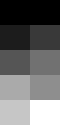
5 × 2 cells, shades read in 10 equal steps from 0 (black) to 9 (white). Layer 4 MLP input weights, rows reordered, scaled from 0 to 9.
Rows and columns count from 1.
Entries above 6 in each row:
0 0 0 0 2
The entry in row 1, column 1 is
0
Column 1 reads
0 1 3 6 7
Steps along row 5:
up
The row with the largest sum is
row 5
